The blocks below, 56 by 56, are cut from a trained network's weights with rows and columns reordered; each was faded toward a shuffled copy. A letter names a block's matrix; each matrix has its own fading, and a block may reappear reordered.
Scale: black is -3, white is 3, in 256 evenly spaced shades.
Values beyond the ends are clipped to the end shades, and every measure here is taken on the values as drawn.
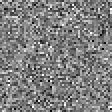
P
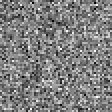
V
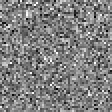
P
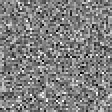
V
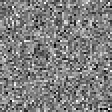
P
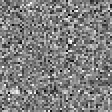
V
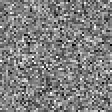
P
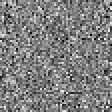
V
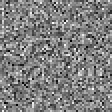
P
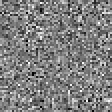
V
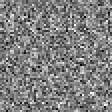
V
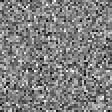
P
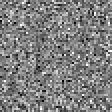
P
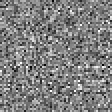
V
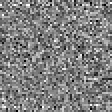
V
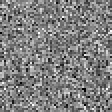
V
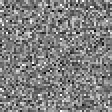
V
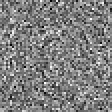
V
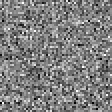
P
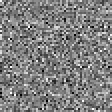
V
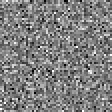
P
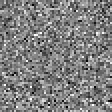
P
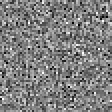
P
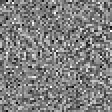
V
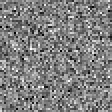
V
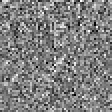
V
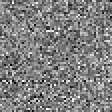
V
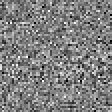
V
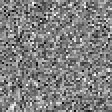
P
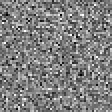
V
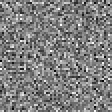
V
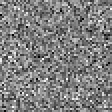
P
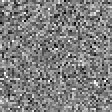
P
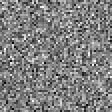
P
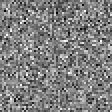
P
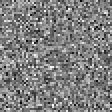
V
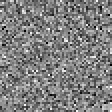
P
